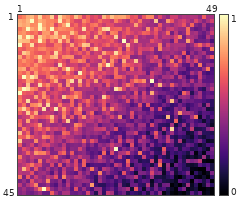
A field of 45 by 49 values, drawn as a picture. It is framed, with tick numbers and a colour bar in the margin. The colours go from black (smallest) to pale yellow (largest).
Odd rows or columns: none. Slope: up to the top left. Mirror symmetry: none. Ninth with the lowest average: bottom right. Ninth with the highest average: top left.
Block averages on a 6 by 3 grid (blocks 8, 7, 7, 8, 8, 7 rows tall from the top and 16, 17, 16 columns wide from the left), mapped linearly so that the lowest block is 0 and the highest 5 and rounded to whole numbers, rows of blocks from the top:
543
432
432
421
321
210
